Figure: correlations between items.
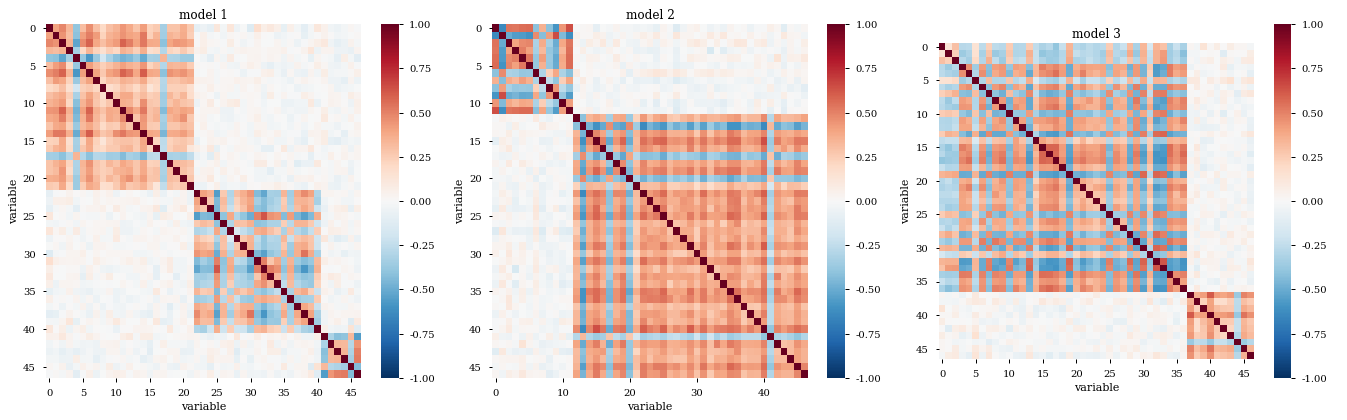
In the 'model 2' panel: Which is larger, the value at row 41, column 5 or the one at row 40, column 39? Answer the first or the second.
the second
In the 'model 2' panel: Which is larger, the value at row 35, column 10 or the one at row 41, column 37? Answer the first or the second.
the first
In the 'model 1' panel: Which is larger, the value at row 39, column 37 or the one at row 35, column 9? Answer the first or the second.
the first
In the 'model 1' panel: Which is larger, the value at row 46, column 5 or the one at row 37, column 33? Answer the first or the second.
the first
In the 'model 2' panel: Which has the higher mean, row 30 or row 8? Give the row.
30
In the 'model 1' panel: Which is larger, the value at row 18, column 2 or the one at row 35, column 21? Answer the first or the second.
the first
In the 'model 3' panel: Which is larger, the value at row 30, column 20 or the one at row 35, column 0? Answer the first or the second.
the second
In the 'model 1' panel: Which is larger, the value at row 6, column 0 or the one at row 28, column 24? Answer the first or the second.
the first
